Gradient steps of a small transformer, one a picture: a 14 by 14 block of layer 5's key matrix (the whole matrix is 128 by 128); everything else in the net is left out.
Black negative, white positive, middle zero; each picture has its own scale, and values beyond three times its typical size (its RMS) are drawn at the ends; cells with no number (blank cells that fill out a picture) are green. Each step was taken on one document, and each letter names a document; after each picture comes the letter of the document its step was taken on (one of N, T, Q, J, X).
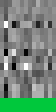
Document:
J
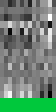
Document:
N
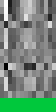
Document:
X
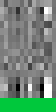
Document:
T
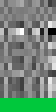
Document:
N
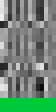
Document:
X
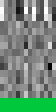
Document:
T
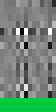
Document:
N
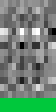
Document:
N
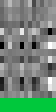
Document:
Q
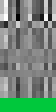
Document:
X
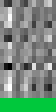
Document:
X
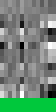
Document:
Q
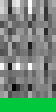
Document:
T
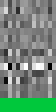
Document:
J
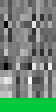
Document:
J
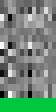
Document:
T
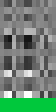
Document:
N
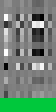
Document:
J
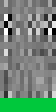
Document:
J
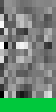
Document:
T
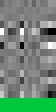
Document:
Q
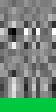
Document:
N
